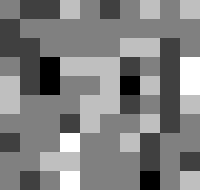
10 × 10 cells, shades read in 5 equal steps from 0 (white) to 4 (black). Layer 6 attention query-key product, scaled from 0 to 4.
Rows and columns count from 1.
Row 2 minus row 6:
2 0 0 0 1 1 -1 0 -1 1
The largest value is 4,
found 4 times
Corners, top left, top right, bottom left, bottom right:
2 1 2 1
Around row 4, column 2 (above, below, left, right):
3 3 2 4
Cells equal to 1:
21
